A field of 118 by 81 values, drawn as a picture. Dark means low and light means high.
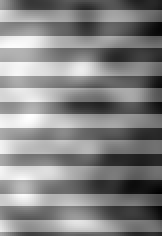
Ninth with the highest average: middle left. Stripes: horizontal, repeating 9 times. Slope: up to the left. Lone odd cells: none.
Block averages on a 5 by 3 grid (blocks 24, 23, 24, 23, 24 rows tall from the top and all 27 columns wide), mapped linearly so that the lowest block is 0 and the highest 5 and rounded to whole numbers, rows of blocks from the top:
421 / 531 / 521 / 520 / 330
